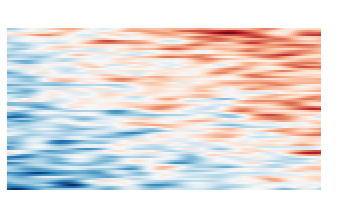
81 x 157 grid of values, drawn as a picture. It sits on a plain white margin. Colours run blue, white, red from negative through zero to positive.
The ninth with the highest average is the top right. The grain runs across in streaks. The ninth with the lowest average is the bottom left. Values rise toward the top right. Neither half mirrors the other. The values follow a bell shape.
